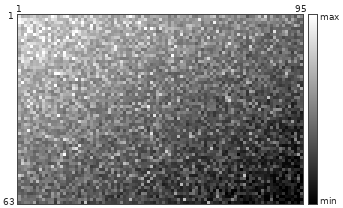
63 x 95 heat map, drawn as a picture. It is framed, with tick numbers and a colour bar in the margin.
Values rise toward the top left. No single row or column stands out from its neighbours. The bottom right is the ninth with the lowest average. Neither half mirrors the other. There are no regular stripes. The top left is the ninth with the highest average.
